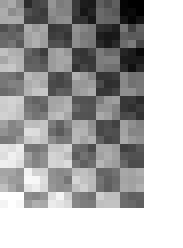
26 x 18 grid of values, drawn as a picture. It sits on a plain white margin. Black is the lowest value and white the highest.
On average the colour sits 50% of the way up the scale. The ninth with the highest average is the bottom left. The ninth with the lowest average is the top right. Values rise toward the bottom left.
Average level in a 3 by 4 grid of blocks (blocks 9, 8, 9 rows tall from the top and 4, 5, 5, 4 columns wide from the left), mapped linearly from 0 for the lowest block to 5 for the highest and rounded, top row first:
3210 / 4322 / 5433
